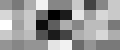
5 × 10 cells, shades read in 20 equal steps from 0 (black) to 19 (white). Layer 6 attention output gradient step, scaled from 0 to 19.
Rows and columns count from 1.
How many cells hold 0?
1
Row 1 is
11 9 13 18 10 10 15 5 10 15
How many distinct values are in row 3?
9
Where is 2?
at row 2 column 6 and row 4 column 5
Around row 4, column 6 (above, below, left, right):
13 18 2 13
